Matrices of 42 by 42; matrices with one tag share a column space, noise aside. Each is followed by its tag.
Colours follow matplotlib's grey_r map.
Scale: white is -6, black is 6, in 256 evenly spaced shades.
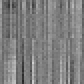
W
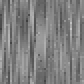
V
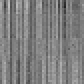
W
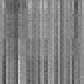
W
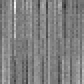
W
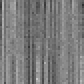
W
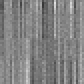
W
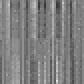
W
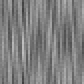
V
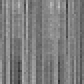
W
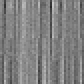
W
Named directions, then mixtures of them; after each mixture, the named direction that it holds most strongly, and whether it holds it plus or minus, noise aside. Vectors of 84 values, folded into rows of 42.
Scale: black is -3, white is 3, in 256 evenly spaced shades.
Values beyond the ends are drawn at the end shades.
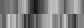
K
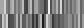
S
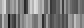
K, minus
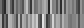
S, minus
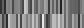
S, minus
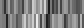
S, minus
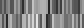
S, minus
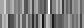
S, plus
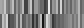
S, plus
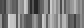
K, plus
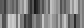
K, plus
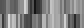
K, plus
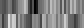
K, plus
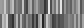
S, plus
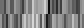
S, minus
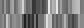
K, plus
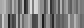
S, plus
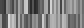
S, minus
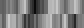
K, plus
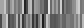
S, plus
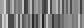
S, plus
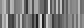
S, plus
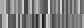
S, plus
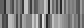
S, minus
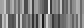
S, plus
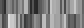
K, plus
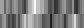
K, minus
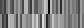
S, minus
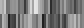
K, minus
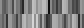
S, minus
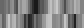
K, plus
